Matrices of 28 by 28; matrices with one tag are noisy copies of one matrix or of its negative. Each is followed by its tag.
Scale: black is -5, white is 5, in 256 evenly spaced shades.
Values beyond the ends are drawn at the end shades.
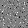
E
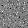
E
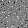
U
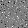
U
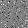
U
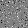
U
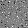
U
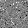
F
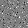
E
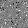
F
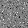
E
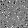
U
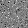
U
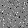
E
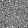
U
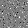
E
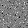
E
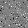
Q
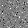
E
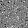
U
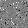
F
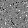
F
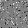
F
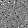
U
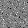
E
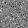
Q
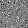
U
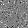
U
